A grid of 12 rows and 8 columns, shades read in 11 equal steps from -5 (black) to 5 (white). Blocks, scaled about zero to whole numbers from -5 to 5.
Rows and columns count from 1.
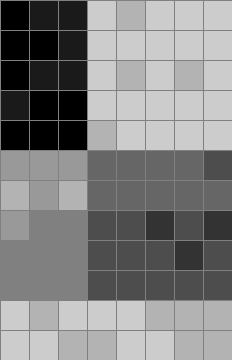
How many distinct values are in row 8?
4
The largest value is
3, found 29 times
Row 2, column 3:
-4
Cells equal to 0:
8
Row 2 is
-5 -5 -4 3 3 3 3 3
